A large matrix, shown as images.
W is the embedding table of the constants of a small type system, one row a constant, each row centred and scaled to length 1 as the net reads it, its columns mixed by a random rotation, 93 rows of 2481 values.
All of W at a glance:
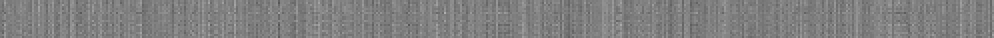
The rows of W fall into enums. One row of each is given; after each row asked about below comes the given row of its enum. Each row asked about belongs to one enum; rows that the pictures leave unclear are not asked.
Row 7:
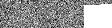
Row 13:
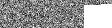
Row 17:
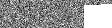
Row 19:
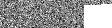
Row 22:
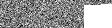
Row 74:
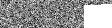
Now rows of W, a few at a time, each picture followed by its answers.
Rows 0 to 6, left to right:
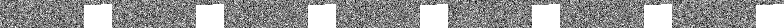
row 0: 19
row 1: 13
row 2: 17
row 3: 17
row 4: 7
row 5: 17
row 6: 74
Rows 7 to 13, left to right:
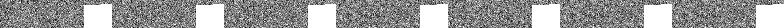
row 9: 17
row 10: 13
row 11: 19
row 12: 13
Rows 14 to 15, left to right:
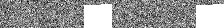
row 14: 7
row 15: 13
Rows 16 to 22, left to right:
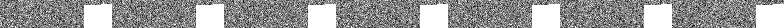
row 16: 19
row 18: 17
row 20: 17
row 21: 19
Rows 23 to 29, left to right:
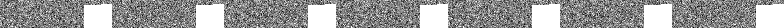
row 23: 19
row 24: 17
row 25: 13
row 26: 19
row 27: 19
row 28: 13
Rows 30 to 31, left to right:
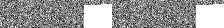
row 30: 19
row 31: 19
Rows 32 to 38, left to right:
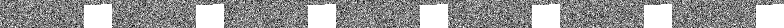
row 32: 19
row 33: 22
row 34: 7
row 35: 7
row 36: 19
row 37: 13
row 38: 17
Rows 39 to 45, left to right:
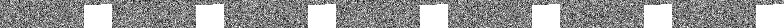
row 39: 17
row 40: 7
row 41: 19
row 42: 7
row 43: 17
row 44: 13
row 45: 19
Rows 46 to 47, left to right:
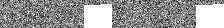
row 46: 13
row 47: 7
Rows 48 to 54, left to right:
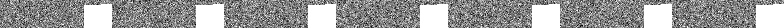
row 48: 17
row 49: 7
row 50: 19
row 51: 74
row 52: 13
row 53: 22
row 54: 19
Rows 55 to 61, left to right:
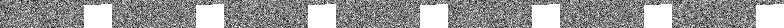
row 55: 7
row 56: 17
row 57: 19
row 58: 17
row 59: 7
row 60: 17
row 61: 74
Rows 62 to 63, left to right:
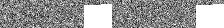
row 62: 13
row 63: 17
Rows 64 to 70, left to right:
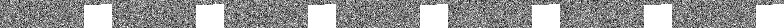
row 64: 17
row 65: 19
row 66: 13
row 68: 7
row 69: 7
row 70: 17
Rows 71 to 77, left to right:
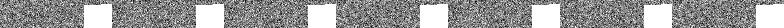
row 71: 13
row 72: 7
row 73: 7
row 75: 7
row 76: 19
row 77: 74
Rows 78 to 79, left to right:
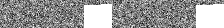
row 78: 13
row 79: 74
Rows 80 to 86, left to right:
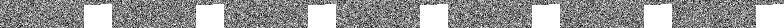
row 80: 22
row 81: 17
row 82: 13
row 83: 74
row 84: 13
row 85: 22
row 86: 7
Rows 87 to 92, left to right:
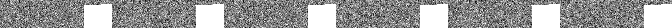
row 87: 17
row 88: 7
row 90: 13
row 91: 7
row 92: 74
